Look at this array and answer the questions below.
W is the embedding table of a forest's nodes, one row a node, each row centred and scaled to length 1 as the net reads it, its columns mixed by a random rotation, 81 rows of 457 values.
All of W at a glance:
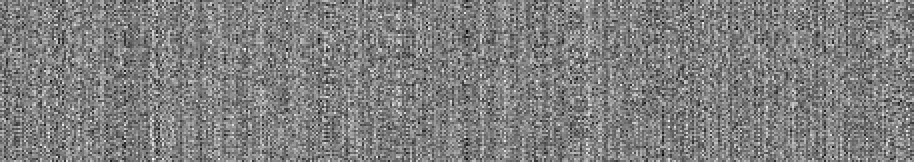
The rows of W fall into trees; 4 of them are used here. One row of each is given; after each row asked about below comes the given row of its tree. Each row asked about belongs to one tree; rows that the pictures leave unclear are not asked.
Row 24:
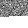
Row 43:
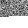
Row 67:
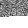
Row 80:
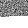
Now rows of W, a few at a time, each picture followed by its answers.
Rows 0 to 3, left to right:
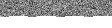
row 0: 80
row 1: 43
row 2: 24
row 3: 80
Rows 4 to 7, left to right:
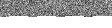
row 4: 80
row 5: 43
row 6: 24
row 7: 43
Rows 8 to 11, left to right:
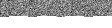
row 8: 24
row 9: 43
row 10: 80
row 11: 24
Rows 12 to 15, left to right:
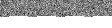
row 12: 43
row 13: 24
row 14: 24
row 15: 80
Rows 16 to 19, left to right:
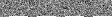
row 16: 80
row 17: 43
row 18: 80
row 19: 43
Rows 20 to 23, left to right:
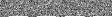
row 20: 43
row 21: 43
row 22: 80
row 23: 80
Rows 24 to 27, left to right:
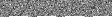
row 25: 24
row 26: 80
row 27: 80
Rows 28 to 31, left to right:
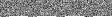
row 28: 80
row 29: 67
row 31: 67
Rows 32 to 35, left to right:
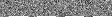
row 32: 80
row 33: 80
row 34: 24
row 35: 43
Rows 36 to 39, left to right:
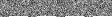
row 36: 24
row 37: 43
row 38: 43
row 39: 67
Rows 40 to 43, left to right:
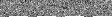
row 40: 24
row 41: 24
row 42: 80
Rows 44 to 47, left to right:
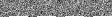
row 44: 24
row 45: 43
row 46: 43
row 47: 24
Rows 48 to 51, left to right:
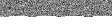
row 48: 80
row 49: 43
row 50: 67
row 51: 43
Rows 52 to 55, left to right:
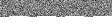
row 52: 43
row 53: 24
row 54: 67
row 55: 24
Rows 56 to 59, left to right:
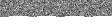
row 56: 43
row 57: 80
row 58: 24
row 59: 67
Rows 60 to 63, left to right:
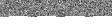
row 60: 80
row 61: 24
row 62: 24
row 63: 80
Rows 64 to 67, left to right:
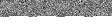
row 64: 24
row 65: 67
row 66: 24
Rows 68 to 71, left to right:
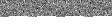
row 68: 24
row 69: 80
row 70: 24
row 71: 80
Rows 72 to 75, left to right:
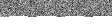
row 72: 80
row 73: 43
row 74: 80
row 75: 24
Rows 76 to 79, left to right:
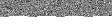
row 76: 80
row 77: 24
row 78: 43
